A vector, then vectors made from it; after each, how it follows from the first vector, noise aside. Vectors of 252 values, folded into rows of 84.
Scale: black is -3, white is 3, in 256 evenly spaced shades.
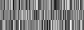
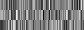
wrapped around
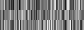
sign-scrambled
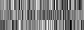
sign-scrambled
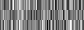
sign-scrambled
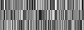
wrapped around
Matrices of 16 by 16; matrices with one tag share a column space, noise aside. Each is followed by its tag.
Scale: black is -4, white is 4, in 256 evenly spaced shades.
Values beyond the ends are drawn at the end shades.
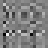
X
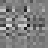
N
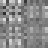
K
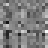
X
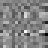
X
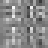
K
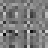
X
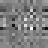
N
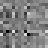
X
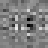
N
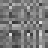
X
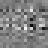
N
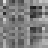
K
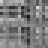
K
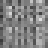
K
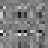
X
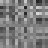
K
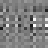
N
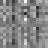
K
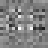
N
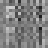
K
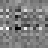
N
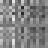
K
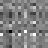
X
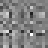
X
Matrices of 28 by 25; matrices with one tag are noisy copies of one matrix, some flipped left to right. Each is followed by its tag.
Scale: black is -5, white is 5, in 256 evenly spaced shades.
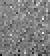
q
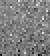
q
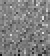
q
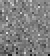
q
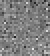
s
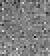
s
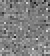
s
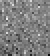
q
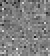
s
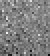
q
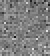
s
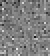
s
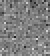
s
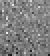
q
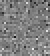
s
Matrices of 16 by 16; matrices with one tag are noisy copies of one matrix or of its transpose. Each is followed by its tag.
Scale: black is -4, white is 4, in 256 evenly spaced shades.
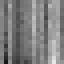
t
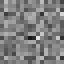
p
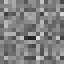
p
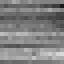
t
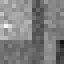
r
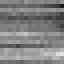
t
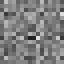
p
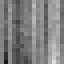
t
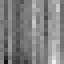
t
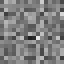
p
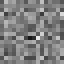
p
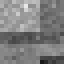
r
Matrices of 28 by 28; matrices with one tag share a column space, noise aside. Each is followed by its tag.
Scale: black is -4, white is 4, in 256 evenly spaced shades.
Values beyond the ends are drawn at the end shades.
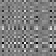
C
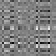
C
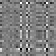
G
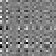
C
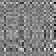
G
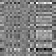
G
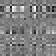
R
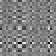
C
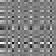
C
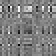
R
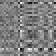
G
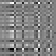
G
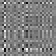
G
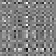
G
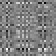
G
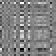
G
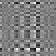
G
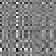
G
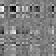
R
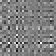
C
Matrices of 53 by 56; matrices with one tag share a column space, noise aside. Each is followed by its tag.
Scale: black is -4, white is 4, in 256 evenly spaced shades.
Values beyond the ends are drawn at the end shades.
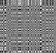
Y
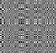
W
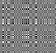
W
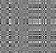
W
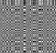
Y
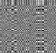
Y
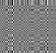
Y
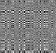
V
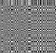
Y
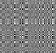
W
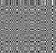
Y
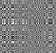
W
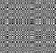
W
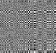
V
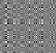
W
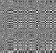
V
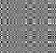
W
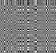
Y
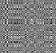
W
